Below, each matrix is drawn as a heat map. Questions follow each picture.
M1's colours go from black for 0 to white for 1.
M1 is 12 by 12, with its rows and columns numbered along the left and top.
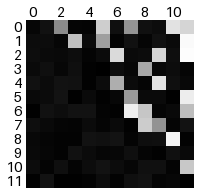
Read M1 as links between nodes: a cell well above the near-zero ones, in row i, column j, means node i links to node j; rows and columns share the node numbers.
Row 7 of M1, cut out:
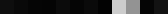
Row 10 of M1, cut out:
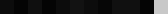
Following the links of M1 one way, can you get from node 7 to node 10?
yes
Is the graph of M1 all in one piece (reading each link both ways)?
yes
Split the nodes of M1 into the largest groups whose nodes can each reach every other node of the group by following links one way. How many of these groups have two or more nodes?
0
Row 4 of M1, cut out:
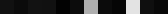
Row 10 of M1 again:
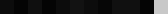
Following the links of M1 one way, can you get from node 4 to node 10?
yes
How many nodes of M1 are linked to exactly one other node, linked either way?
0
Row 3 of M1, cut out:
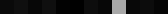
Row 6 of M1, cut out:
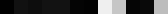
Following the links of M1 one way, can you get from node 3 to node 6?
no
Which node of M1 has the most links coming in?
node 11
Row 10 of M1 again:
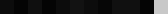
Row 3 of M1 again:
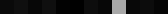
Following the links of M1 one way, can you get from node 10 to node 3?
no
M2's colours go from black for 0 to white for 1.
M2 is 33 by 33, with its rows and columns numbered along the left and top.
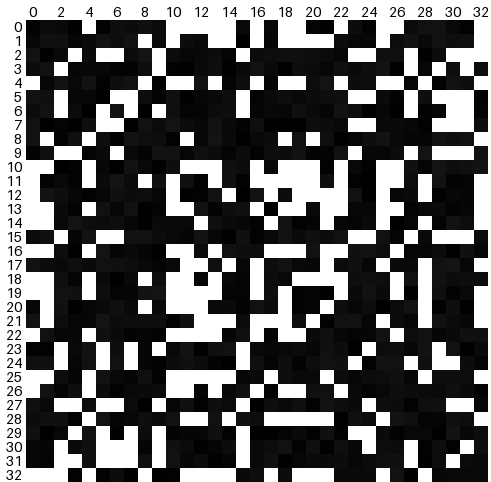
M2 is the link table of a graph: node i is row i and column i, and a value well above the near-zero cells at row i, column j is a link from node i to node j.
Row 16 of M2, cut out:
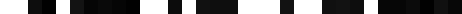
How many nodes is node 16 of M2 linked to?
12
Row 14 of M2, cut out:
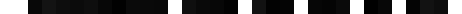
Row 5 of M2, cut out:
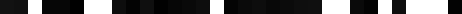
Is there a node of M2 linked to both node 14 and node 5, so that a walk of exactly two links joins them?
no
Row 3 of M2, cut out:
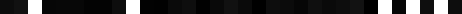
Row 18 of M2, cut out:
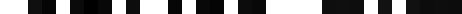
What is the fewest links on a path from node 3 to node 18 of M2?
4
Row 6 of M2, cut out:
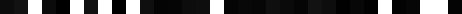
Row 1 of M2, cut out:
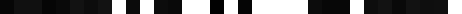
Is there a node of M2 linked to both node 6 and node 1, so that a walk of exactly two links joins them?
no
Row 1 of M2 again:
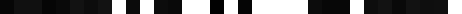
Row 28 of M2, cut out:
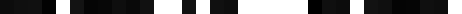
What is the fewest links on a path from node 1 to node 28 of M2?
2
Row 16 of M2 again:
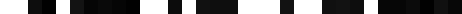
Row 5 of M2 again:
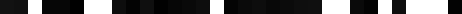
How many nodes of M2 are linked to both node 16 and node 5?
0
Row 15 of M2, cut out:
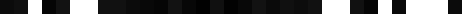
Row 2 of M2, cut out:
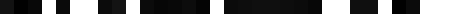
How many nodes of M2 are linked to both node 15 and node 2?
7
